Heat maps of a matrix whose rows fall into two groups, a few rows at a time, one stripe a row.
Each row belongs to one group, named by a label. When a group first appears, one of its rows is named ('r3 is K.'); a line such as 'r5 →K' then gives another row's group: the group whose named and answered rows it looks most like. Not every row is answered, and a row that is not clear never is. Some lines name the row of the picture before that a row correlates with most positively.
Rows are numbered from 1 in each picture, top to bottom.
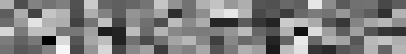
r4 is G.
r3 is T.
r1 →G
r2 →G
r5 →T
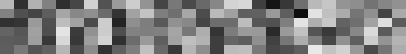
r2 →G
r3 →T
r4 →T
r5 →T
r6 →G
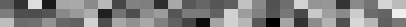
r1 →T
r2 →G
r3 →G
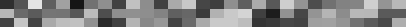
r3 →G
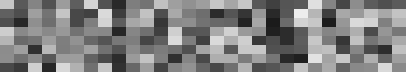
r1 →G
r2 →T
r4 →G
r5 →G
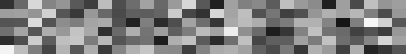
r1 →T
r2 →G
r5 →T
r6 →G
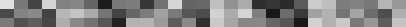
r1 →G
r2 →G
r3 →G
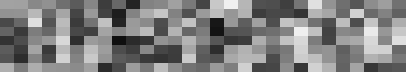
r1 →G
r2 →G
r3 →T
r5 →T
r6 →T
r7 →T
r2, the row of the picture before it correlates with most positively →2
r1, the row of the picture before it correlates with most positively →1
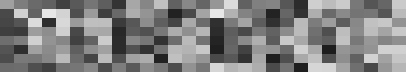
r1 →G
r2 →G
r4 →T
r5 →T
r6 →T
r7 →T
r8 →G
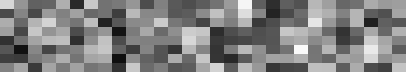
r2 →G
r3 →G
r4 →T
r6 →T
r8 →G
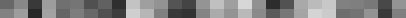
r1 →G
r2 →G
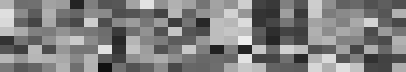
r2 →G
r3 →G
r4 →G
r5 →G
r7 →G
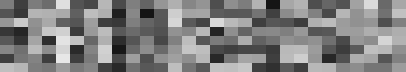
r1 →T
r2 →T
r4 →T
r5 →T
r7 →T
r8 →G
